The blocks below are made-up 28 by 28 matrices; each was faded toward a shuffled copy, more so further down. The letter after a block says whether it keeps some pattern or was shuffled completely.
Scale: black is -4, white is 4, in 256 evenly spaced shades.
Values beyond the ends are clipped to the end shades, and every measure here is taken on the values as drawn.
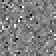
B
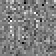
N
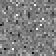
B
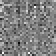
N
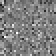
N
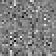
N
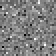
B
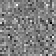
N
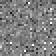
B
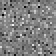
B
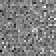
B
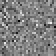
N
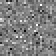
B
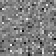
N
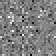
N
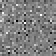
N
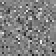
N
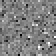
B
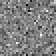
B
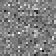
N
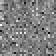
N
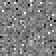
B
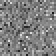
B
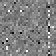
N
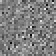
N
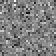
B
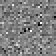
N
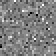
B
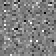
N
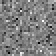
N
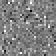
B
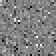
N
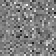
N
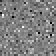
N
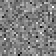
B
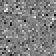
B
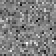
N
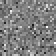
N
